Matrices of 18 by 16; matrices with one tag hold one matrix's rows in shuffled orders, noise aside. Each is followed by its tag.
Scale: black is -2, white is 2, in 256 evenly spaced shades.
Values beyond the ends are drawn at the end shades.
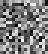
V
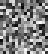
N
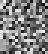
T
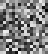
V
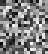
V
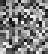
V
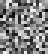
V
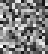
T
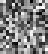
N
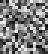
N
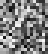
T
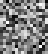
N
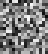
V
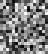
N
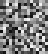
V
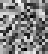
T
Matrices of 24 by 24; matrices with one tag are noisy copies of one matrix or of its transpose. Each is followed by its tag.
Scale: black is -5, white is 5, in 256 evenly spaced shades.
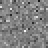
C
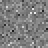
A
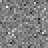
A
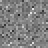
A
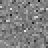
C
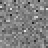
C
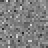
C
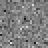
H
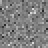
A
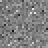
A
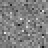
H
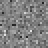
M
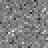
A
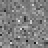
H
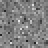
H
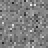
M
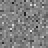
M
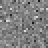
C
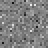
M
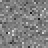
A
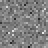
A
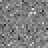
A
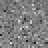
H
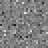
M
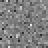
C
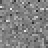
C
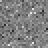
A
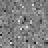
H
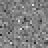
H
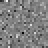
C
